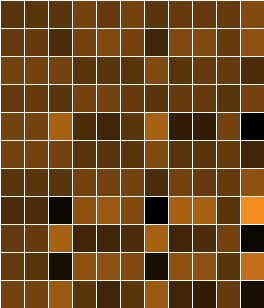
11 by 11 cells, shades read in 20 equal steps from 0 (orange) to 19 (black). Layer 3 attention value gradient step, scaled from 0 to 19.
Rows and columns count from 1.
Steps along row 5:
same down up up down down up same down up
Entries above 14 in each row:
0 0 0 0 3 0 0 2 1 2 2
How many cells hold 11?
21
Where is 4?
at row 10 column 11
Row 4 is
11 11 12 10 10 11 12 11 11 12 10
